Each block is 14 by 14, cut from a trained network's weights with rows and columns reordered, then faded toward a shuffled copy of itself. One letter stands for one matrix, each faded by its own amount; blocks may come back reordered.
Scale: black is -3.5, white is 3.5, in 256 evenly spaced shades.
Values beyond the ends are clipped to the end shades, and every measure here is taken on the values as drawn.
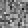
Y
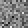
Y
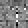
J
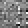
J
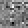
J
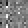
J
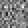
Y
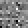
J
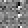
J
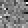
J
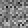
Y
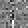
J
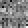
J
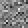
Y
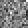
Y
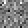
Y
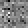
J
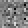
J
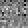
J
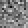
Y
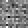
J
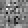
J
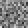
Y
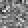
Y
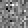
Y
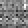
J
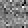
J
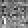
J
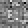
J
